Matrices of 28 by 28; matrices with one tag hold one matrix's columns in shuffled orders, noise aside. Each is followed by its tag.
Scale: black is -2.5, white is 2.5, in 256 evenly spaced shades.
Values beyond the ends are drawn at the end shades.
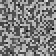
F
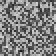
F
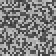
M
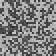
F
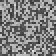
F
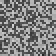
M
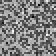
M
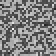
M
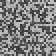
F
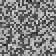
M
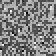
F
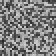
M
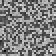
M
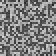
F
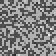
M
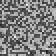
M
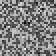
M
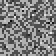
M
